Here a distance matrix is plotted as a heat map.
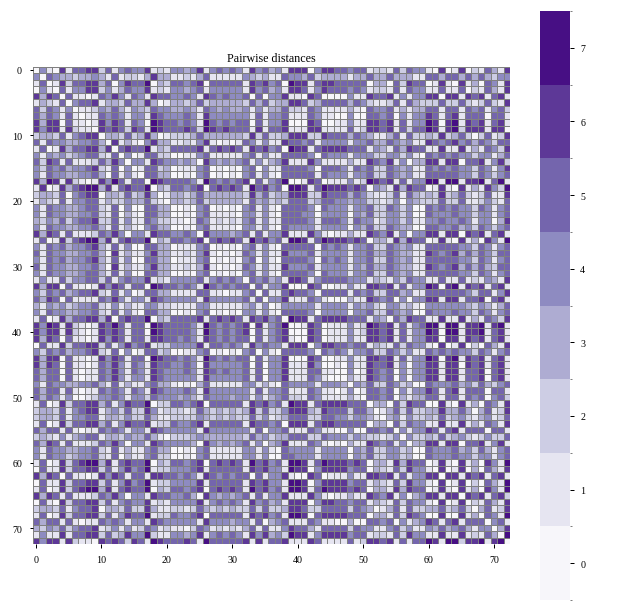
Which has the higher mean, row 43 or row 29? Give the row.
29
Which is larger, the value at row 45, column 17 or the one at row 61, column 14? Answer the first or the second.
the second
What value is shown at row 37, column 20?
3
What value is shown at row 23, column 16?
1
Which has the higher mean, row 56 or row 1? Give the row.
1
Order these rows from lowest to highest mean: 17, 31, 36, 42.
36, 31, 42, 17
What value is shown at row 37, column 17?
5
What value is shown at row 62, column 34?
5
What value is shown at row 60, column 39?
7
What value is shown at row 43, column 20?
3
